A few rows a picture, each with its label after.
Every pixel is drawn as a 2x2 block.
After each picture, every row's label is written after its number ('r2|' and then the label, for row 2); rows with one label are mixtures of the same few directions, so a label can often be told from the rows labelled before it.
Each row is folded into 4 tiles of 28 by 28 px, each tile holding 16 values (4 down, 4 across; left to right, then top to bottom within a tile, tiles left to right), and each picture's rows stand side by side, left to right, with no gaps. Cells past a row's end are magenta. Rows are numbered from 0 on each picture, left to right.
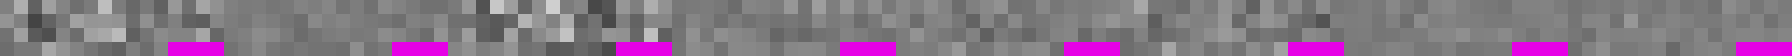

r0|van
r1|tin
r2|van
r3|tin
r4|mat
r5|van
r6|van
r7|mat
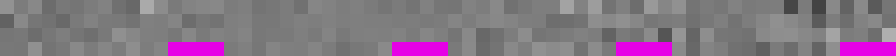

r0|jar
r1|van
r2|tin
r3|tin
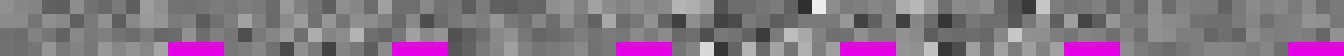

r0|van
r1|mat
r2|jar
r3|jar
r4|jar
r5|van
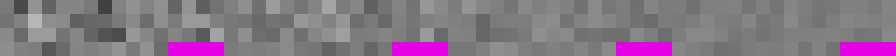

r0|van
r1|van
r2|van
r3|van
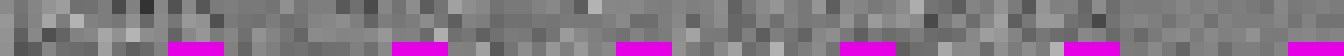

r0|tin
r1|tin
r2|jar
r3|mat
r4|van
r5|mat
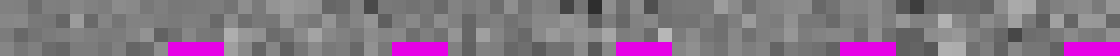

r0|mat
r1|jar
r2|tin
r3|van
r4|jar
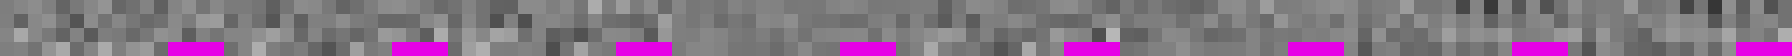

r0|mat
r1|tin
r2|tin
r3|tin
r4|tin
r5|jar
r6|tin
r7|tin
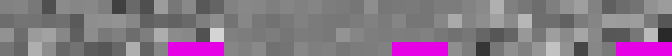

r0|tin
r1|jar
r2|tin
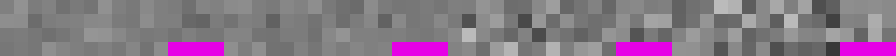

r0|van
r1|jar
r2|mat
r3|van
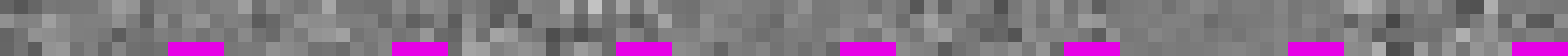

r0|jar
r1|van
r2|tin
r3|van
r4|van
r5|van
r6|jar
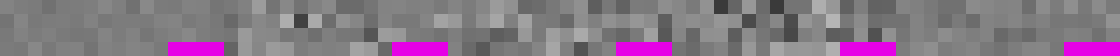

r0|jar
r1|mat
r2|tin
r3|van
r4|tin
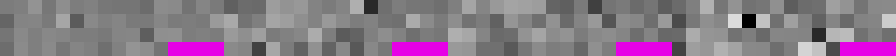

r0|mat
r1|jar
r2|jar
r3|mat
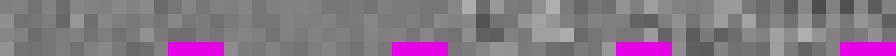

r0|mat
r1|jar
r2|van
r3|tin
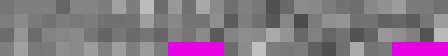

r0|tin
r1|tin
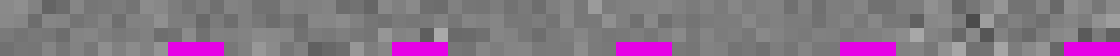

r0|van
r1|tin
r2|jar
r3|tin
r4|mat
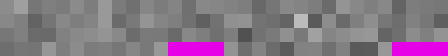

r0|van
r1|mat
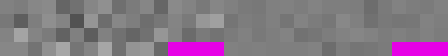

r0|mat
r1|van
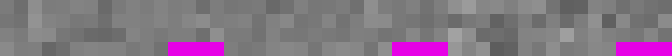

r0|van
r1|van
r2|jar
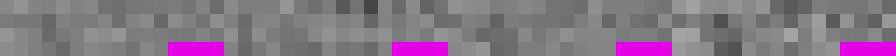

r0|jar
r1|tin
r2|jar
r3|jar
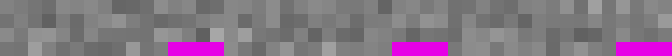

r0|tin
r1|mat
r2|tin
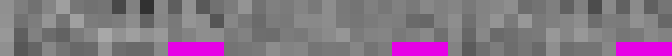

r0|tin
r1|van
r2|tin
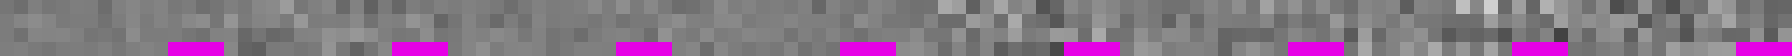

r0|van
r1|tin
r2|tin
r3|jar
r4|van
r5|tin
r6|tin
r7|van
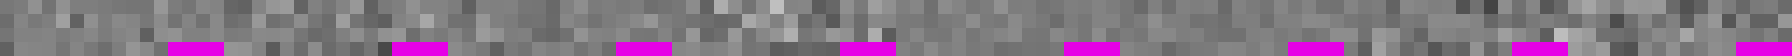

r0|mat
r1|van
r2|van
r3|van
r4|van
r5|van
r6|tin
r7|jar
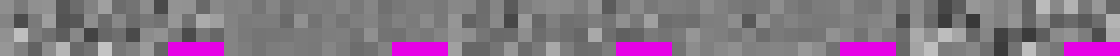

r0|mat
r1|mat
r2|mat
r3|mat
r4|tin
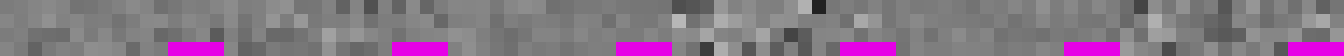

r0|tin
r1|tin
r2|jar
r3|jar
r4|tin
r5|van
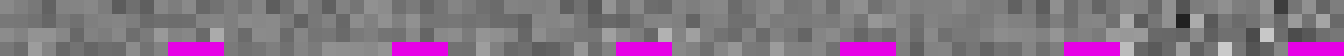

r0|tin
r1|van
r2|tin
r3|mat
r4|tin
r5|mat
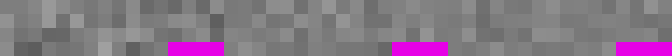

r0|tin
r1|van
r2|van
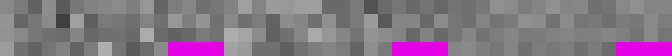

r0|mat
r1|jar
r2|van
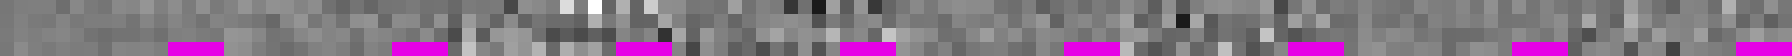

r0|tin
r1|jar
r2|tin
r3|tin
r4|jar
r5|mat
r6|tin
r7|mat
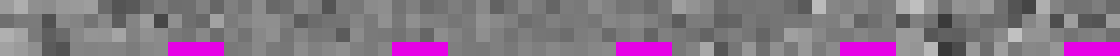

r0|jar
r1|van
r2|van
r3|jar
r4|jar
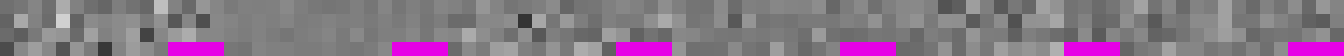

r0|mat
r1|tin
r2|mat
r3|mat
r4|van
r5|van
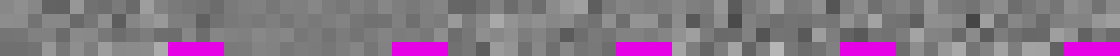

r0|van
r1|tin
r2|jar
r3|mat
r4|mat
